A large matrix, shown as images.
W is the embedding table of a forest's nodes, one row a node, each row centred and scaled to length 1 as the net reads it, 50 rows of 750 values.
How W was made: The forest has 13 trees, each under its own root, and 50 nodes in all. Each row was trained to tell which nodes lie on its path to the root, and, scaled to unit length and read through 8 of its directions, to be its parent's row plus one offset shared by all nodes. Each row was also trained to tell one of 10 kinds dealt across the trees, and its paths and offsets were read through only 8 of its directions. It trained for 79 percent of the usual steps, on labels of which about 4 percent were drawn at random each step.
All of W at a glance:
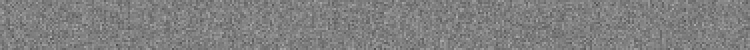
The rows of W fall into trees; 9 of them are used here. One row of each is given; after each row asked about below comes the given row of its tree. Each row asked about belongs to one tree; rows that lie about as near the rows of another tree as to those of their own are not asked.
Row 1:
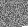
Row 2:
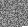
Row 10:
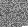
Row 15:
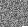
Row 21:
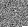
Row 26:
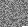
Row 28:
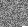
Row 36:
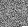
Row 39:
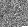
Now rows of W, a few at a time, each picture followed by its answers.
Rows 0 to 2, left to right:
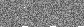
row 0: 2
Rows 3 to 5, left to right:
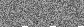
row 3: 36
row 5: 15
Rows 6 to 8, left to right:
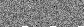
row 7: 21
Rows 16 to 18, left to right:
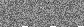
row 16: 2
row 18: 36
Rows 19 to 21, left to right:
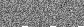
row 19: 26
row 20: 2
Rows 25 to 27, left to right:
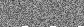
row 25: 10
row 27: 2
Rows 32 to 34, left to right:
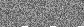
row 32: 10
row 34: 10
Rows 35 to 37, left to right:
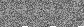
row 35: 36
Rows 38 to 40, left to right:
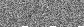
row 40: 26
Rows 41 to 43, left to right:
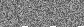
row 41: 28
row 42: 39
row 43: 10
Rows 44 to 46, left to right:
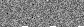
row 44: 39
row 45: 26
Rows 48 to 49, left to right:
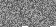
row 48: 15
